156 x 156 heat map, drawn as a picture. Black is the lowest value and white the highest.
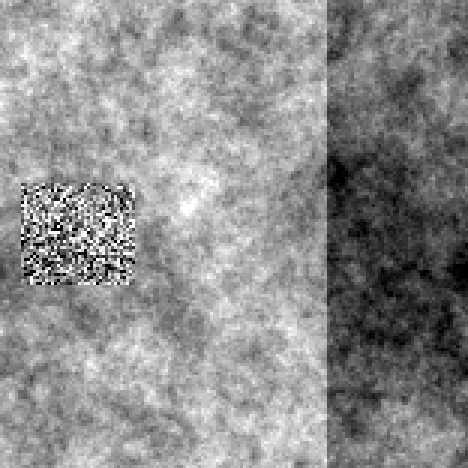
There are no regular stripes. Values change most from cell to cell in the middle left. In the middle left lies a patch that is rougher than the rest. The left part is higher, up to a seam about 70% of the way across. The ninth with the lowest average is the middle right.
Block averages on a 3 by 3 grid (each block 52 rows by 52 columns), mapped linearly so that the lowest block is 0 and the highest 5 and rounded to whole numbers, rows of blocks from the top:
5 5 2 | 4 5 0 | 4 5 2
